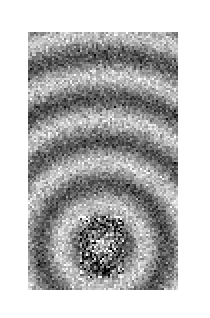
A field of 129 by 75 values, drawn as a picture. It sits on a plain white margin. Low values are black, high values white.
Concentric rings centre on the bottom middle. Values change most from cell to cell in the bottom middle. An odd patch, rougher than its surroundings, sits in the bottom middle. No overall slope runs across the table.
